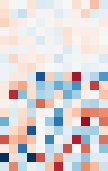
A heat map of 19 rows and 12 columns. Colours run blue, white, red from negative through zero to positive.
Overall the values sit about 50% of the way up the scale. Fine speckle covers the field. There is no overall slope. The top part is calmer, up to a seam about 40% of the way down. Neither half mirrors the other.
